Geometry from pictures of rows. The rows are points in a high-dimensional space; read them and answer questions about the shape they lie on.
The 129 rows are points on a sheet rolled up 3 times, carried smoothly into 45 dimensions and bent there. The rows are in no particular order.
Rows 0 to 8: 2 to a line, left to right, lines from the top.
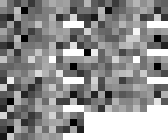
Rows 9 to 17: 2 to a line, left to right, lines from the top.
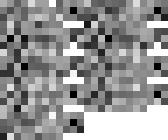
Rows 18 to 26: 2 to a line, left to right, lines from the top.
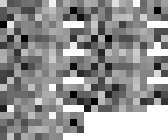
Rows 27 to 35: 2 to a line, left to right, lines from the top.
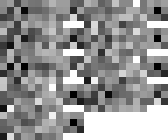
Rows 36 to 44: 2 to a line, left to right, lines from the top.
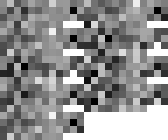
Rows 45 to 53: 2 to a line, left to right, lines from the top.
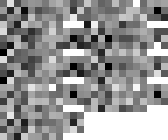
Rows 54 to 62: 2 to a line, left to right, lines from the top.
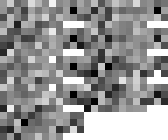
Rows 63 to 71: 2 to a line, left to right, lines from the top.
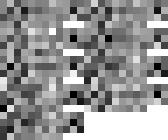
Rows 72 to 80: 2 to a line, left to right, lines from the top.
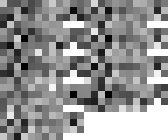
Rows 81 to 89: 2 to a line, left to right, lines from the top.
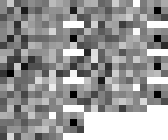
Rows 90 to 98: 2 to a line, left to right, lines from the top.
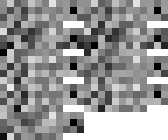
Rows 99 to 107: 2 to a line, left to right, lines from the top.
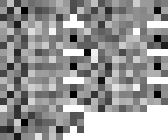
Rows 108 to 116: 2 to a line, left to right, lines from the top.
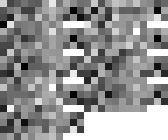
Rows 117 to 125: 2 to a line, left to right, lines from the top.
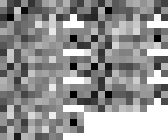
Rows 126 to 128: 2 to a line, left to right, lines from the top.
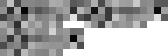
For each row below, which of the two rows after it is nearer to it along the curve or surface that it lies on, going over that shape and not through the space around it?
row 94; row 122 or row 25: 122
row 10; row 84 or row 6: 84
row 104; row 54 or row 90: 54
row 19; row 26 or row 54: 54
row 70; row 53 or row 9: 53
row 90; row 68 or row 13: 13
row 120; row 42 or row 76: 76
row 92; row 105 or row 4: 4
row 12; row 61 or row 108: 61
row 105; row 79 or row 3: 79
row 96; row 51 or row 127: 51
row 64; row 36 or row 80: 36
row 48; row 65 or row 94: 94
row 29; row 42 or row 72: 72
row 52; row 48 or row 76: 48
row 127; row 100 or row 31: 100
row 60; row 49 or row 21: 49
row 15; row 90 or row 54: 54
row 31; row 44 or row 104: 104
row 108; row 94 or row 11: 11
